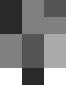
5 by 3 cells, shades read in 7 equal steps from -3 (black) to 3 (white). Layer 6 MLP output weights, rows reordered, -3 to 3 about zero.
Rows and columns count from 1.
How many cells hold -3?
0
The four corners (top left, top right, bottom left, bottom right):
-2 -1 3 3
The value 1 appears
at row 3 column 3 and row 4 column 3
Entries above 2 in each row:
0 0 0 0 2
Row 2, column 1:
-2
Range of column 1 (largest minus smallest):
5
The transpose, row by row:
-2 -2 0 0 3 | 0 0 -1 -1 -2 | -1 0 1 1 3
